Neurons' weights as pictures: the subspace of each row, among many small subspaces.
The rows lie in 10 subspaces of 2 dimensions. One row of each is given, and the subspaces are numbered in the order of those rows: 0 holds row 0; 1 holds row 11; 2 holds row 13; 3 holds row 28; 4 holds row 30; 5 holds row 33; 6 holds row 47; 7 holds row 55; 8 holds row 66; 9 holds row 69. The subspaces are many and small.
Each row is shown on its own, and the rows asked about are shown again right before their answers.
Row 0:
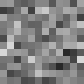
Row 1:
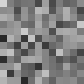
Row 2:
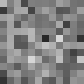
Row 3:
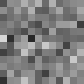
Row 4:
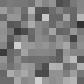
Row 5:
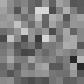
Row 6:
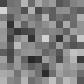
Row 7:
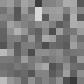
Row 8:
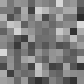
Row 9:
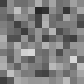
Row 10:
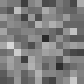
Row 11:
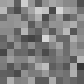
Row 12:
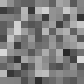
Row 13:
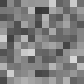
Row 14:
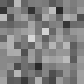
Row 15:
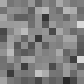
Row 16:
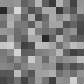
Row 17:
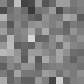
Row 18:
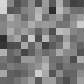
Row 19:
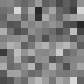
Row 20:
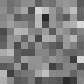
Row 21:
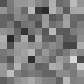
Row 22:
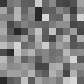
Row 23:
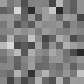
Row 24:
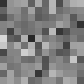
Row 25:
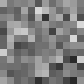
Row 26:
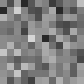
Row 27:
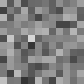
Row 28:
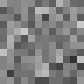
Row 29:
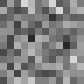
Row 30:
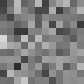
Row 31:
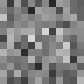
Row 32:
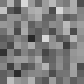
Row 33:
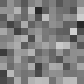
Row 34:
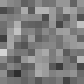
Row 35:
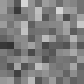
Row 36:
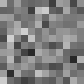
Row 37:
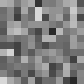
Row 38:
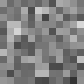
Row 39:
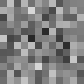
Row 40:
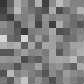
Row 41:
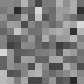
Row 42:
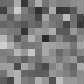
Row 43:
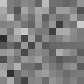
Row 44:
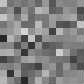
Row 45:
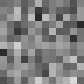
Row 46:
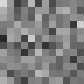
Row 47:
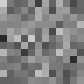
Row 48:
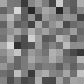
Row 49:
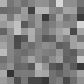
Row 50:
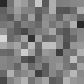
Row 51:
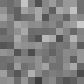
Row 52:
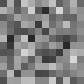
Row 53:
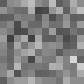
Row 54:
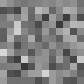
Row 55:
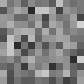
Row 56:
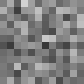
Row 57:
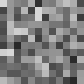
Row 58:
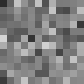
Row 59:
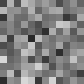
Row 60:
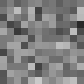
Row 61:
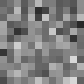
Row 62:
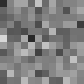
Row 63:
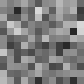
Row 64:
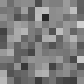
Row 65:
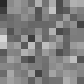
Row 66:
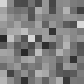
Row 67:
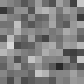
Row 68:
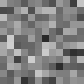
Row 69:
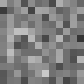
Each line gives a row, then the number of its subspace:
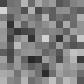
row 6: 9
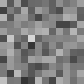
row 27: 4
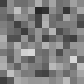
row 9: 2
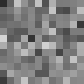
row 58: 8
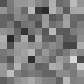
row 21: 1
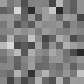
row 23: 7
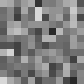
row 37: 9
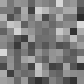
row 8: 5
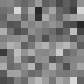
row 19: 5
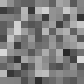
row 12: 0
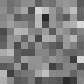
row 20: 7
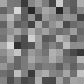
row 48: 7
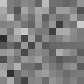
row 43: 4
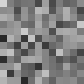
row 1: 4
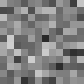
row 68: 0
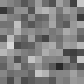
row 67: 0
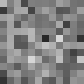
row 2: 9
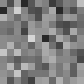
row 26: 1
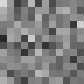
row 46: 8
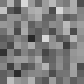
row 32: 1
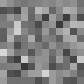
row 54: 0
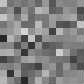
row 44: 4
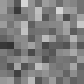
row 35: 2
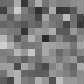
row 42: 2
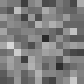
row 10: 0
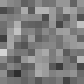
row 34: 0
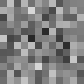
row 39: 6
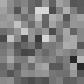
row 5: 1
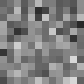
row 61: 3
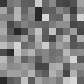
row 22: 9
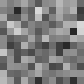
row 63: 5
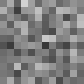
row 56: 2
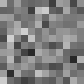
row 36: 2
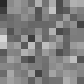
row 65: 6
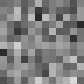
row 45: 3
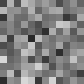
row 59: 4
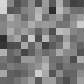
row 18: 6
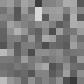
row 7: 9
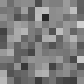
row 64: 7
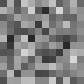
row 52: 2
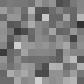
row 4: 3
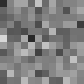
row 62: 8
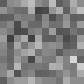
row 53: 1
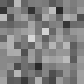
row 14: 6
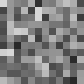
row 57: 9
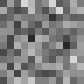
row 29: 1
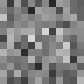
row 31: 6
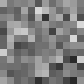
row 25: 3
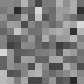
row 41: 5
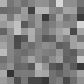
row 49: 5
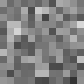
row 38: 3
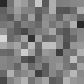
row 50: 8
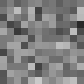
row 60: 5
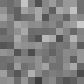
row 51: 7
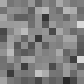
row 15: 7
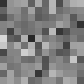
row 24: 6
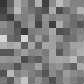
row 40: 4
